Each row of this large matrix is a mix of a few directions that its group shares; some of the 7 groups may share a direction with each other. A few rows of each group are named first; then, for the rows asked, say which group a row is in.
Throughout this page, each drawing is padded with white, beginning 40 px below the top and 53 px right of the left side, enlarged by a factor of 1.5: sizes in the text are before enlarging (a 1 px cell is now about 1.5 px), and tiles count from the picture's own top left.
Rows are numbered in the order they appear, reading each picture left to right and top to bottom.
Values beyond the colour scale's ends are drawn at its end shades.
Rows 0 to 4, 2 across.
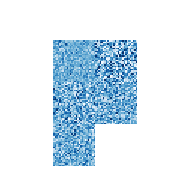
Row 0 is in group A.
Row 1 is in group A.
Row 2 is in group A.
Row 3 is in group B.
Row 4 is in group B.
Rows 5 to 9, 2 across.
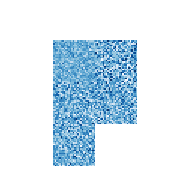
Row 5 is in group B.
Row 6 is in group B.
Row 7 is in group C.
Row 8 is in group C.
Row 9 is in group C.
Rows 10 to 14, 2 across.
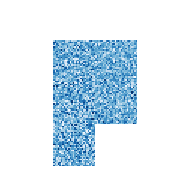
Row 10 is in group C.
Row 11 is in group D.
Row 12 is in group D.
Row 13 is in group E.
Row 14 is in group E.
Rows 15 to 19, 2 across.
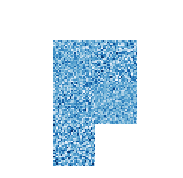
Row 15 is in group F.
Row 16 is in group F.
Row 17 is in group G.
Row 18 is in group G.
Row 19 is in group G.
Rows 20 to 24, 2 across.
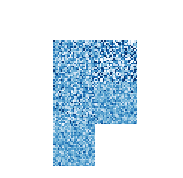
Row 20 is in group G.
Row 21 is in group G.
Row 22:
B
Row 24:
E
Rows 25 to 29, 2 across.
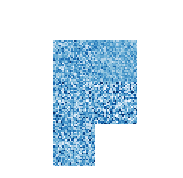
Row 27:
E
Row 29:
E
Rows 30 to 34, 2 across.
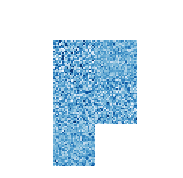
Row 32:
F
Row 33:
C
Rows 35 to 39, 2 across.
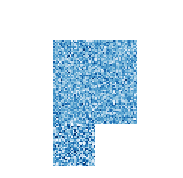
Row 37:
F
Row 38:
D
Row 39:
B
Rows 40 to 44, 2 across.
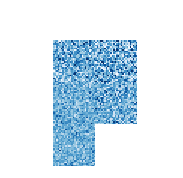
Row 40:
E
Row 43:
A
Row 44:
F
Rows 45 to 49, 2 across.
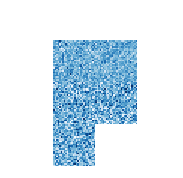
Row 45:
A
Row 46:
A
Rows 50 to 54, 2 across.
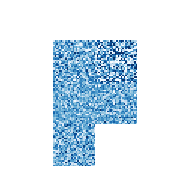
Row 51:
F
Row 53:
D
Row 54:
A
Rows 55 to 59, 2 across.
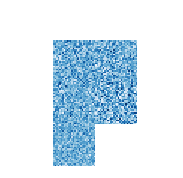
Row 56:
B
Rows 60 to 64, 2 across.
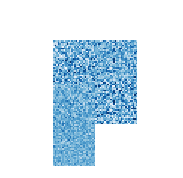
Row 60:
C
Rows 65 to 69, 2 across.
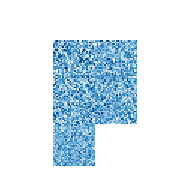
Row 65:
C
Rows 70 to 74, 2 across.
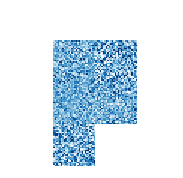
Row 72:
C
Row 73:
F
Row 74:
B
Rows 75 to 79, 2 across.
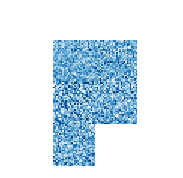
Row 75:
E
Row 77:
C
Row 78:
E
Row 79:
G
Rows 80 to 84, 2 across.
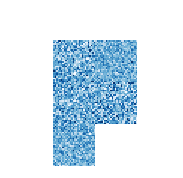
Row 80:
E
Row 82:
G
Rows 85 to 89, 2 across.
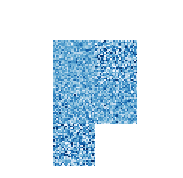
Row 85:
F
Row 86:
A
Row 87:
F
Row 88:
E
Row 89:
D
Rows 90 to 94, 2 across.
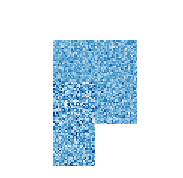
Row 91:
G
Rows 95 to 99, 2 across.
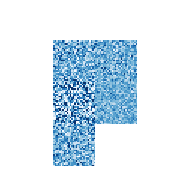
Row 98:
B
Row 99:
C
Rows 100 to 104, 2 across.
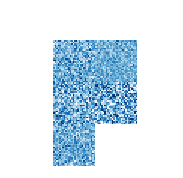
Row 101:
C
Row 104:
F
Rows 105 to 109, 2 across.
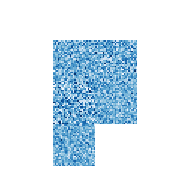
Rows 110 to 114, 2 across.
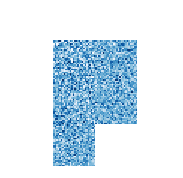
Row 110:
D
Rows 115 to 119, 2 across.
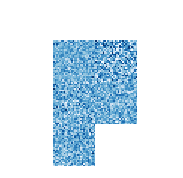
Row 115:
D
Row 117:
C
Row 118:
F
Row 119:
G
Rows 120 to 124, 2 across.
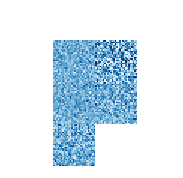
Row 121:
D
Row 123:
D
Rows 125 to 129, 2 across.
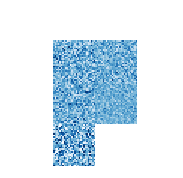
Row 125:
A
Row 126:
C
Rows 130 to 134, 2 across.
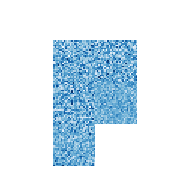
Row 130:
B
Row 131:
C
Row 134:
G
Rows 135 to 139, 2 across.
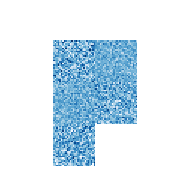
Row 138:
C
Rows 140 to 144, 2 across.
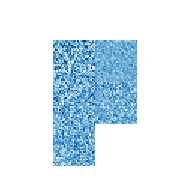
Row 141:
C
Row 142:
A
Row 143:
C
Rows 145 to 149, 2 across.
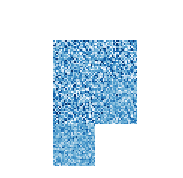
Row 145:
C
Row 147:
F
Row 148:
F
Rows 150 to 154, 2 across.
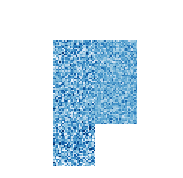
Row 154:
G
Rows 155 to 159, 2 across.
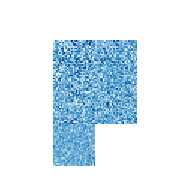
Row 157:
F
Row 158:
C
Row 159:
G
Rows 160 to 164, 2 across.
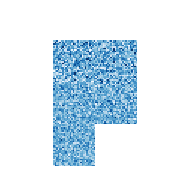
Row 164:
C
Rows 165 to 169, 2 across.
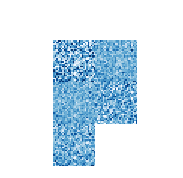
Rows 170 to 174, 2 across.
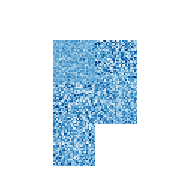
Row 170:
B
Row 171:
D
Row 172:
F
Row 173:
G
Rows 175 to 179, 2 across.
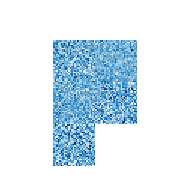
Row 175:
C
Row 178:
G
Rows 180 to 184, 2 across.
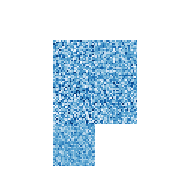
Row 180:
B
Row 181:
D
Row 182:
F
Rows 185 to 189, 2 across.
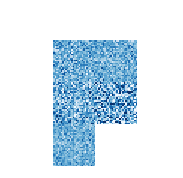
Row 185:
B
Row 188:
F
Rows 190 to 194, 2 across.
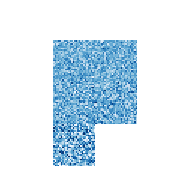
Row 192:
B
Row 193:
G
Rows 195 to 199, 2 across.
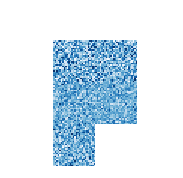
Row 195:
C
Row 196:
G
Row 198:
F
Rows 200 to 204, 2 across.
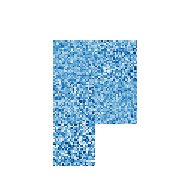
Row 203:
F
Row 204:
D
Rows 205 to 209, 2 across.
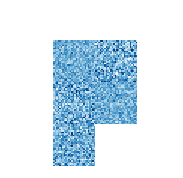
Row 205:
G
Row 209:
D
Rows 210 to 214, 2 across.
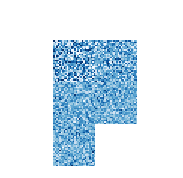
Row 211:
C
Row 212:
F
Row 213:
A
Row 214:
F
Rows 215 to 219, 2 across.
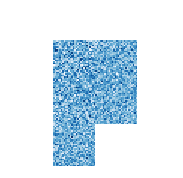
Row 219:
B
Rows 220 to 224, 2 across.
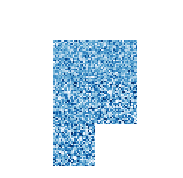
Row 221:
B
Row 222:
C
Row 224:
B
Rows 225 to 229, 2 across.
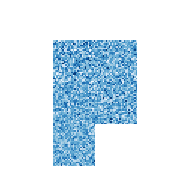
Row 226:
C
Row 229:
C
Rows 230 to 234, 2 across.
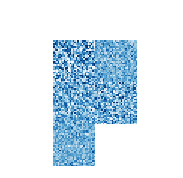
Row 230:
C
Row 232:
C
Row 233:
B
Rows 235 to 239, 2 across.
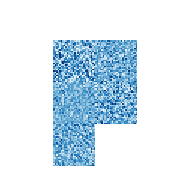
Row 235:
F
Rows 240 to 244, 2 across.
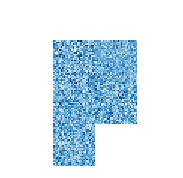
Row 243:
A
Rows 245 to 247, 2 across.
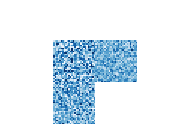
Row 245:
D
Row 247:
C
